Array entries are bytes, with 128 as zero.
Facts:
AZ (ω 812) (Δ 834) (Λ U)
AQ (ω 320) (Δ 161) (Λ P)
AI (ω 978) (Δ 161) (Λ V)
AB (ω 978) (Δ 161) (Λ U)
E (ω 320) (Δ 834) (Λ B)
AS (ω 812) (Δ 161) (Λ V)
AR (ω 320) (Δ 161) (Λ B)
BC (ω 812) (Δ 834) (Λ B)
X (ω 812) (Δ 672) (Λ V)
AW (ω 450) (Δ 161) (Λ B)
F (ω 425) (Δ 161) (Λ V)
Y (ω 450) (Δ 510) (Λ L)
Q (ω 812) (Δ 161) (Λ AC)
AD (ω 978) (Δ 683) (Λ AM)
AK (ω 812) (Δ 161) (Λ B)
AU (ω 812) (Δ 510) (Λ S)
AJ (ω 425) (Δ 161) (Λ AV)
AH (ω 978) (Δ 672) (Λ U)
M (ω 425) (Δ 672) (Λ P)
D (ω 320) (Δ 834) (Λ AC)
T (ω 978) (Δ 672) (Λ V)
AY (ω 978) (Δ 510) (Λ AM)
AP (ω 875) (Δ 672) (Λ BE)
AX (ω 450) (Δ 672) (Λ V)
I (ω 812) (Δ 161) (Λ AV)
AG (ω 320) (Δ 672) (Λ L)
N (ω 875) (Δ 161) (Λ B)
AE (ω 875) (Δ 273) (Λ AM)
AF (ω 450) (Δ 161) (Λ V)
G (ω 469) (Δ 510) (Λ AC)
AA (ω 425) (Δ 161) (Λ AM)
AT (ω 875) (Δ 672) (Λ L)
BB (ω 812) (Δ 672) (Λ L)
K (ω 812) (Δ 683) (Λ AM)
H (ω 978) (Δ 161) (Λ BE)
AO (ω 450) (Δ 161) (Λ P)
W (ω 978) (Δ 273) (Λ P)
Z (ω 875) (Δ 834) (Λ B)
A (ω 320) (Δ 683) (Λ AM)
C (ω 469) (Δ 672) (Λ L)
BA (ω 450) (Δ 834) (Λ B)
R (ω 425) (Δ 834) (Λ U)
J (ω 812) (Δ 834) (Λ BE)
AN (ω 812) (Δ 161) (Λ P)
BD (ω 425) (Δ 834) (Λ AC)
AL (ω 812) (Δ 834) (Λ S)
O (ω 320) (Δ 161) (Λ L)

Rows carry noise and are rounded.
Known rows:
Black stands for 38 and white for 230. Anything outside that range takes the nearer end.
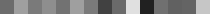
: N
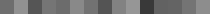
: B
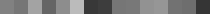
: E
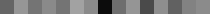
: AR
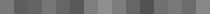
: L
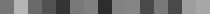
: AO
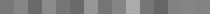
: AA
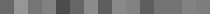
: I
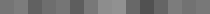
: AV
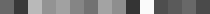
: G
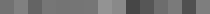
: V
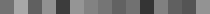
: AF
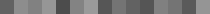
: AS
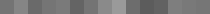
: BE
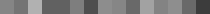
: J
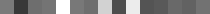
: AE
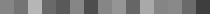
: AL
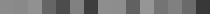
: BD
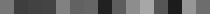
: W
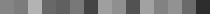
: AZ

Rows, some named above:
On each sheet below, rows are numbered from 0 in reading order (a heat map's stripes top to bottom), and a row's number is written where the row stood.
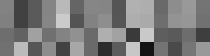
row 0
AD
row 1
AD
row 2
AU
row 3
AW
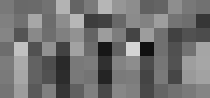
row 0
AM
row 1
E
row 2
Y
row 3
AW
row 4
AO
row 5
AO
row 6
AJ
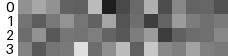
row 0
BA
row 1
O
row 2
B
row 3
K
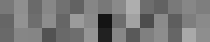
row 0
AA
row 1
AR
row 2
AQ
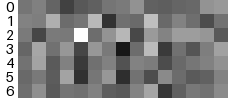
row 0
P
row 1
Z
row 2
A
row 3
AK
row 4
AJ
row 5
AI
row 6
B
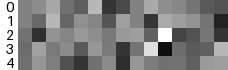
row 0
BC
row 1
D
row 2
AY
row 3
N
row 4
AN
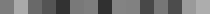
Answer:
AO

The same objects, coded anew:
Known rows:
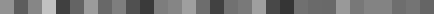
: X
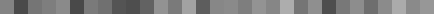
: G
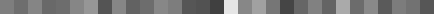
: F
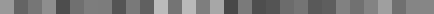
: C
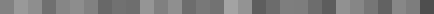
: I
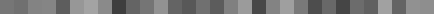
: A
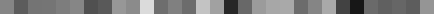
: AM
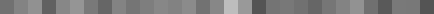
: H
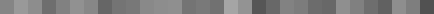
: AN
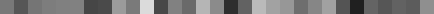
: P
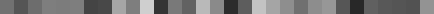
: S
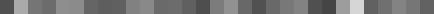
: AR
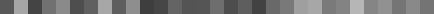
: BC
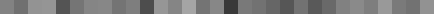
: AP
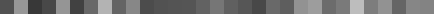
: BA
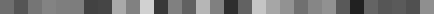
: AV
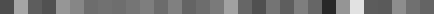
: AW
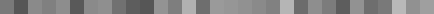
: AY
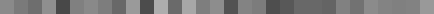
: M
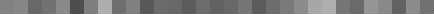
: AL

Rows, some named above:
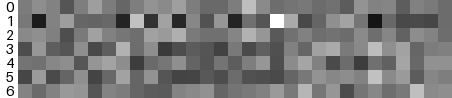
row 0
AJ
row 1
V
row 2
AA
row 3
Z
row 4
A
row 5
E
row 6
AU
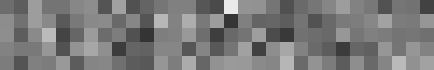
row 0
AI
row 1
AT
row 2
X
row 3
K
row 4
AY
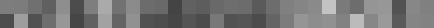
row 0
D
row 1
E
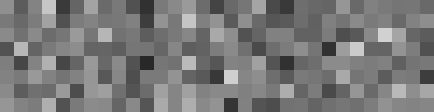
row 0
X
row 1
AH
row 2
AE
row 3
AK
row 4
T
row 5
AS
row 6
Y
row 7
BB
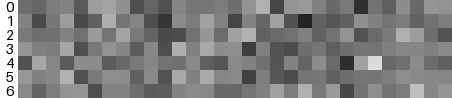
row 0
AD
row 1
AX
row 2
W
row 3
BB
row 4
N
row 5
BB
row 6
AU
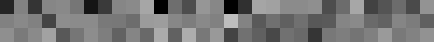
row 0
B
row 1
AO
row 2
AG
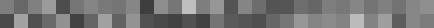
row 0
AH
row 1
E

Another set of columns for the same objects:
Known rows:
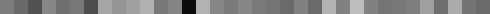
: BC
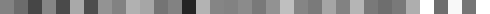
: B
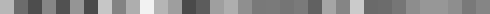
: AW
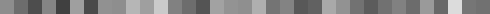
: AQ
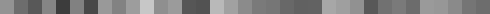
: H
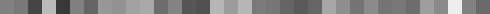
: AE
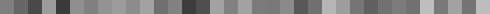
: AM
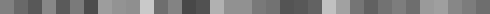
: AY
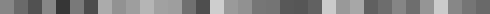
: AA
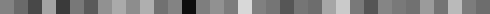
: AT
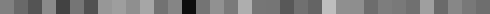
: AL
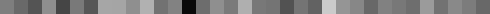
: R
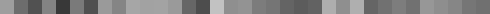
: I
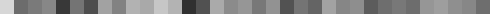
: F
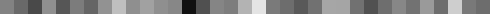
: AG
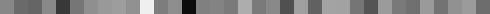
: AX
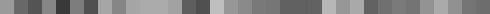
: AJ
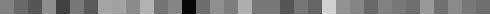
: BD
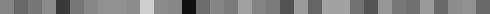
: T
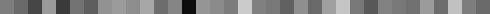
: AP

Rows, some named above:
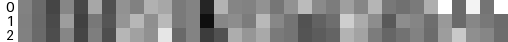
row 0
B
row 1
BB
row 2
Y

